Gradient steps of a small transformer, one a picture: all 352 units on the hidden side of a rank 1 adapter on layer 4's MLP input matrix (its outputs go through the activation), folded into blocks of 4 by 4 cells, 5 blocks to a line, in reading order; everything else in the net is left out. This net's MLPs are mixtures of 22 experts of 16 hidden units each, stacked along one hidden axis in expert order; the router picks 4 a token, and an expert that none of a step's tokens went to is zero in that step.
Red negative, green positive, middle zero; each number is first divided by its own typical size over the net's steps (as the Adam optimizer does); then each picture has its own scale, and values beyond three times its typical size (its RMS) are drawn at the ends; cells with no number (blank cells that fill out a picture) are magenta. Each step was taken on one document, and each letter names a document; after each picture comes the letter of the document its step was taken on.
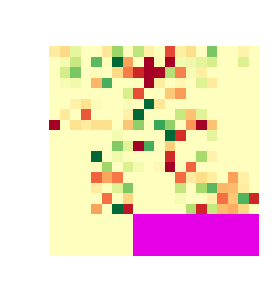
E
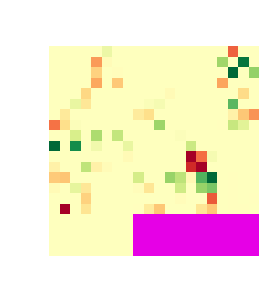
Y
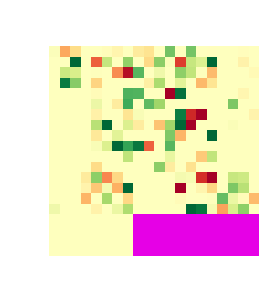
E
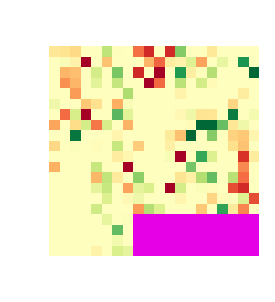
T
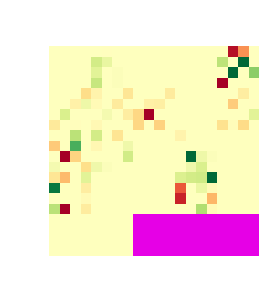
Y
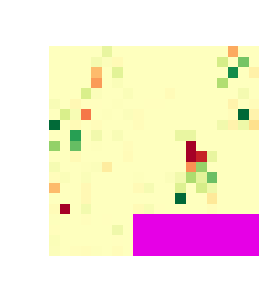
Y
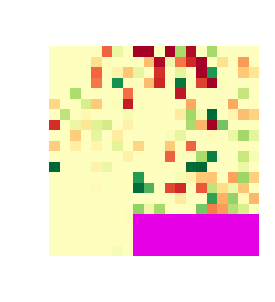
T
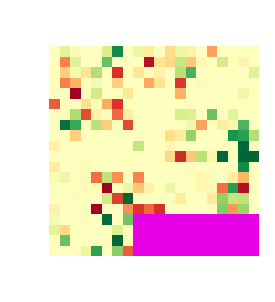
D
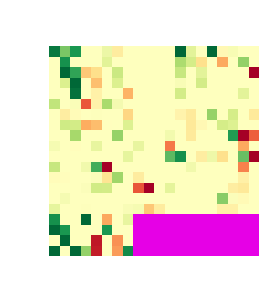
D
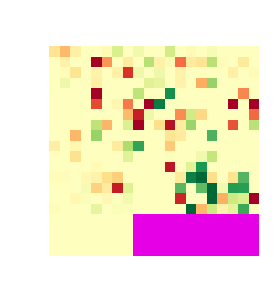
E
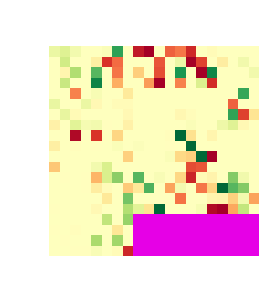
T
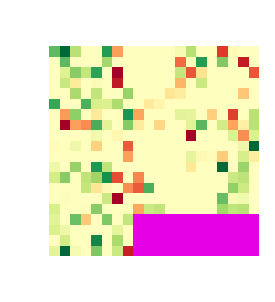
D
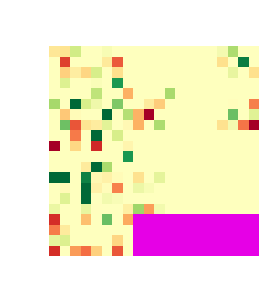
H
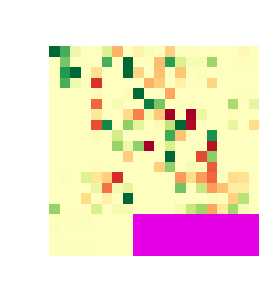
E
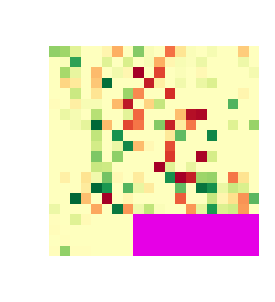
E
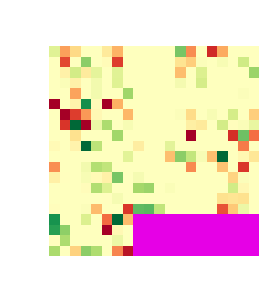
D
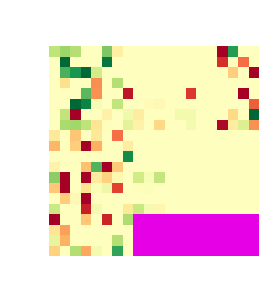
H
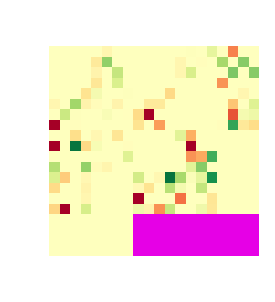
Y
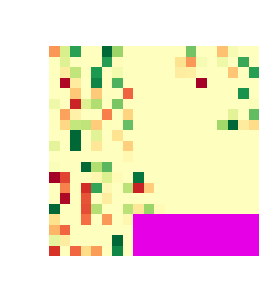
H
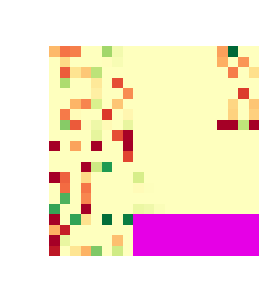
H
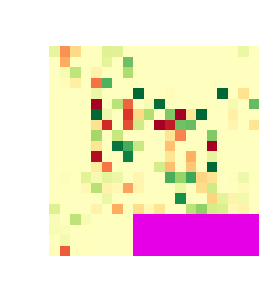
E
